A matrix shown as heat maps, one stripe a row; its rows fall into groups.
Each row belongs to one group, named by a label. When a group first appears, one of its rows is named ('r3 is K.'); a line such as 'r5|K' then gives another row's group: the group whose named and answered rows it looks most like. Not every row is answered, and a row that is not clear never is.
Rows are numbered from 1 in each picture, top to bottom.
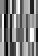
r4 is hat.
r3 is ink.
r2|ink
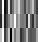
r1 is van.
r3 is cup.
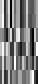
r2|cup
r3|hat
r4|cup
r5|ink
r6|van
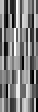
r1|hat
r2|hat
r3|ink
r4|ink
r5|cup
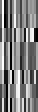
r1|ink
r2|ink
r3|van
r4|cup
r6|hat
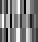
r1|van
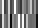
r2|van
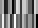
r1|hat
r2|ink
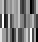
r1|cup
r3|hat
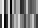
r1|cup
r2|van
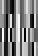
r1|hat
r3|van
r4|hat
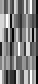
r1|ink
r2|cup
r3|hat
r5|ink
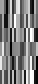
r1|hat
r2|ink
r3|van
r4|cup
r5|hat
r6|van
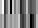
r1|cup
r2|cup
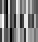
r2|hat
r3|van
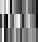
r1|cup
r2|van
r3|ink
